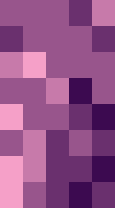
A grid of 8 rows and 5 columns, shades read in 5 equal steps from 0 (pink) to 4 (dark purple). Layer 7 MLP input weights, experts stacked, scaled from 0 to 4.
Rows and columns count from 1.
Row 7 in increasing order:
0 1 3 3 4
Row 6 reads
2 1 3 2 3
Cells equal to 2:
17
